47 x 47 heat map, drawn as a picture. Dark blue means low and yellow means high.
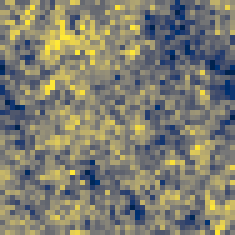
No single row or column stands out from its neighbours. The values follow a bell shape. On average the colour sits 50% of the way up the scale. The field is mottled with small blotches.
